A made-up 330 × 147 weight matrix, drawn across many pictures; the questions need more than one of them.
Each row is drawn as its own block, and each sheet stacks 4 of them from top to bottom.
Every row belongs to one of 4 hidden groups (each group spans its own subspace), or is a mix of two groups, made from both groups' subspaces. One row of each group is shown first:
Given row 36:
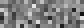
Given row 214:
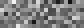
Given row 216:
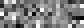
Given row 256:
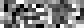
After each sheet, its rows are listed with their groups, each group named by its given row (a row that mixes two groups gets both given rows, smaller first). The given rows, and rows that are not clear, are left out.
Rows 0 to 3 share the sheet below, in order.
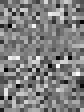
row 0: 216
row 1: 216
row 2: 214
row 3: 256
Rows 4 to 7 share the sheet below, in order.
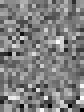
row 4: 36
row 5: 216
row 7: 256
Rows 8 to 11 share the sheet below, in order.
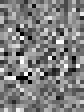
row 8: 36
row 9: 216
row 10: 36
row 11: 216
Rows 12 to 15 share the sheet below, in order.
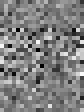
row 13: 36 and 214
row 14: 216
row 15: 36 and 256
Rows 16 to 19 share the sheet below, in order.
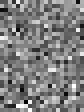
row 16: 214
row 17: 214
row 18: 214 and 216
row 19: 36
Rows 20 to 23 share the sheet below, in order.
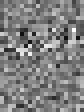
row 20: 216 and 256
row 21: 36
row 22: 214
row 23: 36 and 216
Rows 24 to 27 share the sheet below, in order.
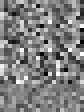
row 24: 256
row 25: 256
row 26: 214
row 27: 36
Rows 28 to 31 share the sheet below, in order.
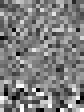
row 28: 216
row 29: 214
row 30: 216
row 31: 256
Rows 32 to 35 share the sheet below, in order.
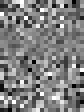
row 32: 36 and 216
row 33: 216
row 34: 36
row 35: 216
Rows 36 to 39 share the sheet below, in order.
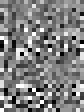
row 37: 36
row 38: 256
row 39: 36 and 256
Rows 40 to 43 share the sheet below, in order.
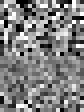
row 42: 214 and 256
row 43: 36
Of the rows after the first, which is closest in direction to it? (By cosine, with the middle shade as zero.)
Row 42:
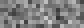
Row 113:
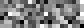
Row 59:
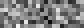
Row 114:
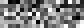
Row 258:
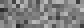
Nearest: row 258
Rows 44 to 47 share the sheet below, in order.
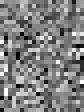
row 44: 36
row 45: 216 and 256
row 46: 214 and 256
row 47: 256
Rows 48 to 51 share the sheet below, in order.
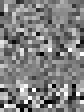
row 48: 256
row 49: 256
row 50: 214
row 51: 36
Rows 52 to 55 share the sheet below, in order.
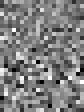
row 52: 216
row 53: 214
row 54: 256
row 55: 256
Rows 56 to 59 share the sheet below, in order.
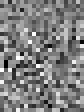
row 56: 214 and 216
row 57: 36
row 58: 256
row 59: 214 and 256
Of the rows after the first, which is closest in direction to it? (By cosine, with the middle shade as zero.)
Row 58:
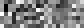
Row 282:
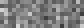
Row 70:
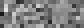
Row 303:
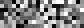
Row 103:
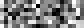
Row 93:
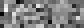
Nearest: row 103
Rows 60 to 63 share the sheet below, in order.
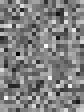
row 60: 216
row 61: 36 and 214
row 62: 256
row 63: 214
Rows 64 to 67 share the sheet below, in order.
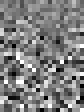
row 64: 36
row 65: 216
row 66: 216
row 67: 256
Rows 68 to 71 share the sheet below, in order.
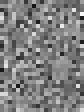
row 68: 36
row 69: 36
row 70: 256
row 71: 214
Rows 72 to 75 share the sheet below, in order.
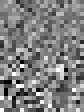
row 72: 216
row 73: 36
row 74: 216
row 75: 256
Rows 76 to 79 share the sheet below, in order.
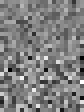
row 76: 36
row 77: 36
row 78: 256
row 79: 36
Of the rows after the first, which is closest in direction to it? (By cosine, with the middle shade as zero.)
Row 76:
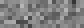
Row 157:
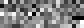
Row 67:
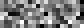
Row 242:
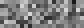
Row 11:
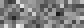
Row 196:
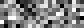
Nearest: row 242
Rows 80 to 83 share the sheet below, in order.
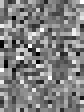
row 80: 216 and 256
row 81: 36 and 214
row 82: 256
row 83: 36
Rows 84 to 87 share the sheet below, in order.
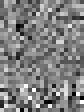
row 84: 214 and 216
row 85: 216
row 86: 214
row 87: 36
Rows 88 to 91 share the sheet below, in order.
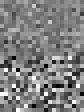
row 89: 214
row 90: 214
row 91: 214
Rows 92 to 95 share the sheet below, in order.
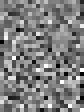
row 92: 256
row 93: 256
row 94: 36 and 214
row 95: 256
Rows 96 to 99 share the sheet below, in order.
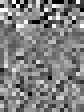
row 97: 216
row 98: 256
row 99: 216
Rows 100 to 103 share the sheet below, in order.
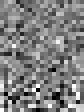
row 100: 216
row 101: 216
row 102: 216
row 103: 216 and 256
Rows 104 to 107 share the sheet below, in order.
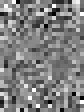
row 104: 214 and 216
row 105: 214
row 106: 256
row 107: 36
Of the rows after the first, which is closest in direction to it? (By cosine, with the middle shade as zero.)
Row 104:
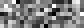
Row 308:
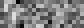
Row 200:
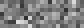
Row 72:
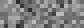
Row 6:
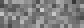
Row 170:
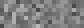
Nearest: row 72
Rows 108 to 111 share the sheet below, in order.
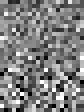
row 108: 214
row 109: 214
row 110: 256
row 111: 216
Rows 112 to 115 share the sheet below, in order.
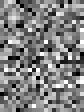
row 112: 216
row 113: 256
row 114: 214
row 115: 214
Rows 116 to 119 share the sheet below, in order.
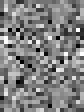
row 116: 256
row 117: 214
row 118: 216
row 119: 256
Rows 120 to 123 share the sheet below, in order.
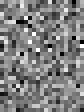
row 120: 36
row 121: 36
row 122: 36 and 214
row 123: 214
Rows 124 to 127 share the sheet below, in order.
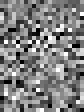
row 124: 36
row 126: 216
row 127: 256
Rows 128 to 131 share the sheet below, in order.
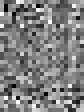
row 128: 256
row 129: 36
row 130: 36
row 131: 214
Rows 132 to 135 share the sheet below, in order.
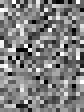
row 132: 214
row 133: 36
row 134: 214
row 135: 36
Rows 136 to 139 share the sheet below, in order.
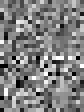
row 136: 36
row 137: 256
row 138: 214
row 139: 256
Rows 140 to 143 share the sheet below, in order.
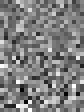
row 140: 216
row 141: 256
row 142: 214
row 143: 36
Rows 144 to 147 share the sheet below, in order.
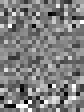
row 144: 216
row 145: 214
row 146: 214
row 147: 36
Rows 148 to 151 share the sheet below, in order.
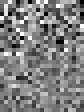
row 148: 256
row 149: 216
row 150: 36
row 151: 214 and 216
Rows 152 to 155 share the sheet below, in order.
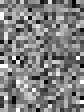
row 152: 36 and 214
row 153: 256
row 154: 214
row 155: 36 and 216
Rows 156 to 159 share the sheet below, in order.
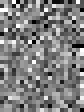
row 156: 214
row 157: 214 and 216
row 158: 36
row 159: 256
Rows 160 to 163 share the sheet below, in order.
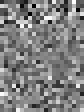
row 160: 36
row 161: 36
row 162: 256
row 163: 214
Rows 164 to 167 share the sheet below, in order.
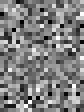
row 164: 216 and 256
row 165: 214
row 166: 256
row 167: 36 and 214
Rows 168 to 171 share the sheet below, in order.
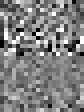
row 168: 216
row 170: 36 and 256
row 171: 256
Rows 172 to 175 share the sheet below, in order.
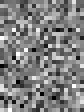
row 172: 36
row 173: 214
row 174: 214
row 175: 216
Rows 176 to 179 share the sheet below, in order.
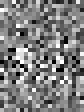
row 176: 214
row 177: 36 and 214
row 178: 216
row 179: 36
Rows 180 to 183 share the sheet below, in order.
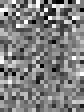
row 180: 214
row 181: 216
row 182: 216
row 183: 216
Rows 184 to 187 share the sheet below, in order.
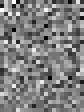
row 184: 214 and 216
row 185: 214
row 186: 256
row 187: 214
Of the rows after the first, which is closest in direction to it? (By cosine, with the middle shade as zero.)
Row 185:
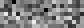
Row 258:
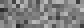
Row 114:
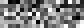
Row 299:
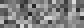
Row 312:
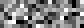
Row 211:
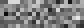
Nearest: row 114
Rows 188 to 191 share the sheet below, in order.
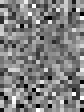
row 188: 36
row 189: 216
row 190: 256
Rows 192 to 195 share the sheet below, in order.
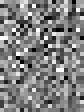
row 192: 36
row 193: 214
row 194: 216
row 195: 36
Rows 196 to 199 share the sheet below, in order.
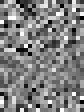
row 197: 36
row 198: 216
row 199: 36
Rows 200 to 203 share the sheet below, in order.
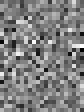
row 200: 36
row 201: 216
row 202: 36 and 256
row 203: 36 and 256
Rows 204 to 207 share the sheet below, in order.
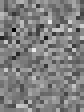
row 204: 256
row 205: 214
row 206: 214
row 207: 36
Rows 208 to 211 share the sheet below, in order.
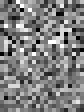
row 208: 216
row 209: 216
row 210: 36
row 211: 214
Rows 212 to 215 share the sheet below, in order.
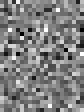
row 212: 214
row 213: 216 and 256
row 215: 256
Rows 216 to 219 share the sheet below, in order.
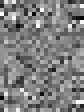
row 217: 214
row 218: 216
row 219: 216 and 256
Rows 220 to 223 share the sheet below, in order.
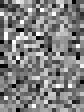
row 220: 216
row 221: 256
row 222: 214
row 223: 214
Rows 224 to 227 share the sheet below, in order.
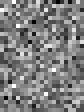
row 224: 214
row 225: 36
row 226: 216
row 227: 214
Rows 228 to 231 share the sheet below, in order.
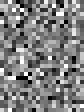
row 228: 216
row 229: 36 and 256
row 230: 36
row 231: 216
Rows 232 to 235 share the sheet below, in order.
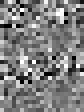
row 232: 216
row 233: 256
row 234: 36
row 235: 256
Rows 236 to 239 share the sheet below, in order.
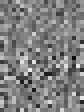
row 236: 216
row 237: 36
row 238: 36
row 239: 36
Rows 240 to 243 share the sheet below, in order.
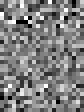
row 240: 36
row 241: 216
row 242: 36
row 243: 214 and 256
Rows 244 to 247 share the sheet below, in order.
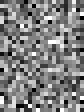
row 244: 36
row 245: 216
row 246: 36 and 216
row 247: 36
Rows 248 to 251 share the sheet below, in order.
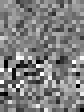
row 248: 216
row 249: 214
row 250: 256
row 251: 214
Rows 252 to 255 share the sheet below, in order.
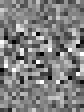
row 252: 214
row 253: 256
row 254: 256
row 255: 216
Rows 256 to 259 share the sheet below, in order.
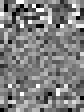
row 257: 256
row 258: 214
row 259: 214 and 256
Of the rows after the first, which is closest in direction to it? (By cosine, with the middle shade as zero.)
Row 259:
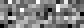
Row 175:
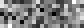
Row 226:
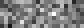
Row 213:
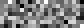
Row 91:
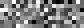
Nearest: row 213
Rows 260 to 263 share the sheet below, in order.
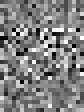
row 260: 36
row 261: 214
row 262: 36
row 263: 256
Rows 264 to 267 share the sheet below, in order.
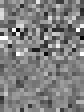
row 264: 214 and 256
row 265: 214
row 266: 214
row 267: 36 and 256
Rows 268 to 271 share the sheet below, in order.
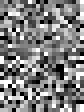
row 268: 256
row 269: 214
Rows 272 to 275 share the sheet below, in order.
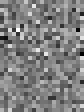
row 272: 36
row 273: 214
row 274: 256
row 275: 216
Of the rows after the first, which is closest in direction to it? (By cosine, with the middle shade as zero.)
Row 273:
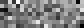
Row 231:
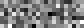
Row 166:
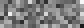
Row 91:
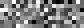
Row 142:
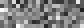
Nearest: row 166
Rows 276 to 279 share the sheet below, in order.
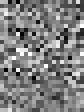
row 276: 214
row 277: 36 and 214
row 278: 214
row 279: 216
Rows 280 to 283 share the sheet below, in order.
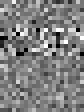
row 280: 214
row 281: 214
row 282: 36 and 214
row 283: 216
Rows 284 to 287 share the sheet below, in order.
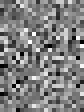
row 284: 214 and 216
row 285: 36
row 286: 214
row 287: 214
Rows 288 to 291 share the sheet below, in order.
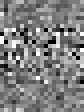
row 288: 36 and 256
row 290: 214
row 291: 216
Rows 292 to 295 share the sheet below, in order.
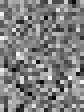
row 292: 36 and 214
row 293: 214
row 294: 256
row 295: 216
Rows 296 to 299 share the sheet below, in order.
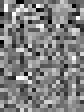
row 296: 256
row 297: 36 and 214
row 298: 36
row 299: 36
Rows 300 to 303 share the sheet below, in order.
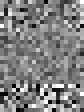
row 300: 216 and 256
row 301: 214
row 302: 36
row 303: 214
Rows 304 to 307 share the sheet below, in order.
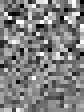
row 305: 256
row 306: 214
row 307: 214 and 216
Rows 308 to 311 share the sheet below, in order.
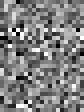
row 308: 216 and 256
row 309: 214
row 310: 36
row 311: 36
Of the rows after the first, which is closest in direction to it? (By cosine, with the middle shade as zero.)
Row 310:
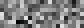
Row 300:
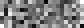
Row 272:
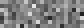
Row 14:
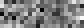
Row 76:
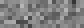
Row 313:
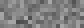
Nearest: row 313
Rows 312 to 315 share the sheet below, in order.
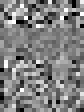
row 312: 36 and 256
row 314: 256
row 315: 214 and 256
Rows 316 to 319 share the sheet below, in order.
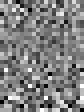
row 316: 216
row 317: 36 and 216
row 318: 36 and 214
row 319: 256
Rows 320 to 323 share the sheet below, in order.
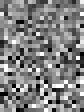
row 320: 36 and 256
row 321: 256
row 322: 214
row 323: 214
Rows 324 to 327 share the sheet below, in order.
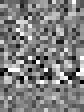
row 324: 36
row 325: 216
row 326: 256
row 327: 216 and 256
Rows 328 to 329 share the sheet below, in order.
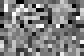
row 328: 256
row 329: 36
